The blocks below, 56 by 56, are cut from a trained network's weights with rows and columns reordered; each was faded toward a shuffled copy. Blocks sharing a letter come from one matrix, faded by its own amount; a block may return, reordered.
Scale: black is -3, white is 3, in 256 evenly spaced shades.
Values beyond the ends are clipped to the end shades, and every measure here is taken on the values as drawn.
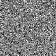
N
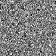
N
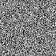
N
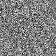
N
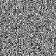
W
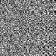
W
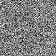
N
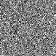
N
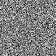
N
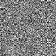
W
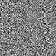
W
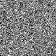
N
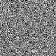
W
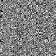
W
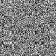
W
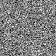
N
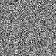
W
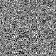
W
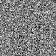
N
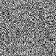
W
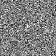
N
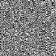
W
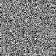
W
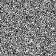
N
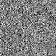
N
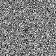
N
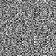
W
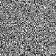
W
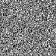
W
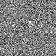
N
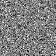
N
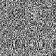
W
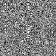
W
